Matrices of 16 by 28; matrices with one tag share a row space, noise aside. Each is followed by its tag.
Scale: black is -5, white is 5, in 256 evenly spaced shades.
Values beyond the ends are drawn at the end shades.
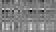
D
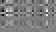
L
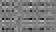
D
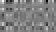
L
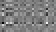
L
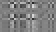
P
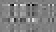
P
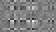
P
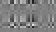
P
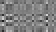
L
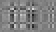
P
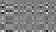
L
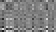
L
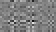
P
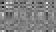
L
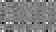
L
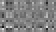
L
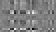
P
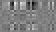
P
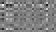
L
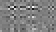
P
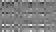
D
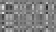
L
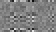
P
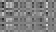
L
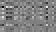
L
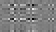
P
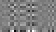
P
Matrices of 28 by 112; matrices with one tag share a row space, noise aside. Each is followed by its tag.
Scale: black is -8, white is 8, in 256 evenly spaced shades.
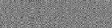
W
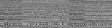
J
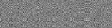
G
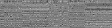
J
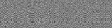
W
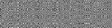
G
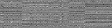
J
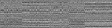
J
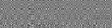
W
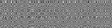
W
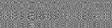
W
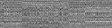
J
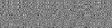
G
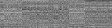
J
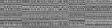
J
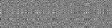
G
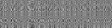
W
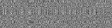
W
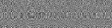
W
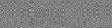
W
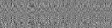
W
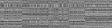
J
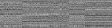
J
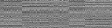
J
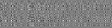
W
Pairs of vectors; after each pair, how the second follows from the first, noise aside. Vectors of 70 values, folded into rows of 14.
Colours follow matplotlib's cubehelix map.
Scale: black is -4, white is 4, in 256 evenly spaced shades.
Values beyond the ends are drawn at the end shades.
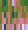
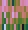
negated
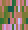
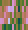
negated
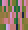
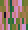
reversed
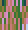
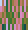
reversed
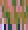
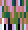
scaled up
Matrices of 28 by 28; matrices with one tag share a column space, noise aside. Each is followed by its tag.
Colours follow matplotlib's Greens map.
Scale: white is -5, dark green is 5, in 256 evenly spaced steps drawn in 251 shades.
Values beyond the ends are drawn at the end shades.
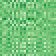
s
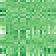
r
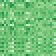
s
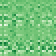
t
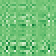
t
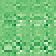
t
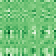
r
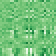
r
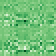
t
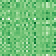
s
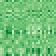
r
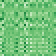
s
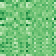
s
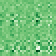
t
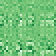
t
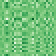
s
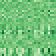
r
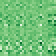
t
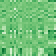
r
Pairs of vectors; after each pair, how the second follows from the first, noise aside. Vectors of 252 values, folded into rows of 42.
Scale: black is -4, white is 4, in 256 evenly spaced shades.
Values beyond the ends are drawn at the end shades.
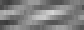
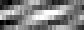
scaled up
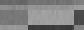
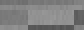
shrunk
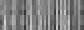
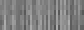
shrunk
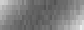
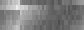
wrapped around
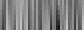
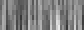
negated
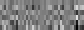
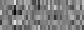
wrapped around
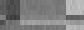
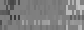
partly zeroed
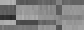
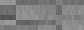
shrunk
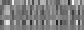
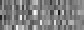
wrapped around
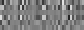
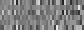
wrapped around
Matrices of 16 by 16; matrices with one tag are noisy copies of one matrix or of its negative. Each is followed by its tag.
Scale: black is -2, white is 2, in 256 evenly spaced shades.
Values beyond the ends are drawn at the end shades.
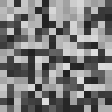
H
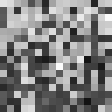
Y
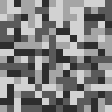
H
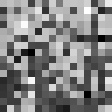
Y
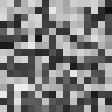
H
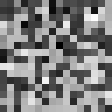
H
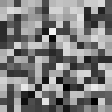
H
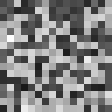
H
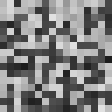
H
